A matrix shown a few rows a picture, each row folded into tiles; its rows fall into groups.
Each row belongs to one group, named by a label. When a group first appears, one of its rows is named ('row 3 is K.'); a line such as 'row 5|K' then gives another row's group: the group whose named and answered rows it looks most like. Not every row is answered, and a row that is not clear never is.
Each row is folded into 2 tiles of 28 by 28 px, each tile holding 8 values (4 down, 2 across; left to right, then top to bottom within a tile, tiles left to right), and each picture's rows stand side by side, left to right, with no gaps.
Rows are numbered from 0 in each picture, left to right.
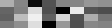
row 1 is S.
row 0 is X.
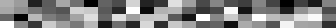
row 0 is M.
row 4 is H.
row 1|X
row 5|X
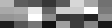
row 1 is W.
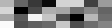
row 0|M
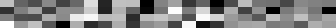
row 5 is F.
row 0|X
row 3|H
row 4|F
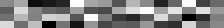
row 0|X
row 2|W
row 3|W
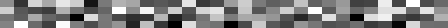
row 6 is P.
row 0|H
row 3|W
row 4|S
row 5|W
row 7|W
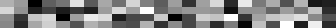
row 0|M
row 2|W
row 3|P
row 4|S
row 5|X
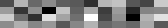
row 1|H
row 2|P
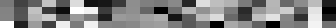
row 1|X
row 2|F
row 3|P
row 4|P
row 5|H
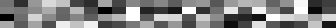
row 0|P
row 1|X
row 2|S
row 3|S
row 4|W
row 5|S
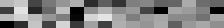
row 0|S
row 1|M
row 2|F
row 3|F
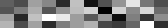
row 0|P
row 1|F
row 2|W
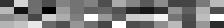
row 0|F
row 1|H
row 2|M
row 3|P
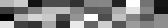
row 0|M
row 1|H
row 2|F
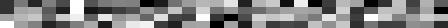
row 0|X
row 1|S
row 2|X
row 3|H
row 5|F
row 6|M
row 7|H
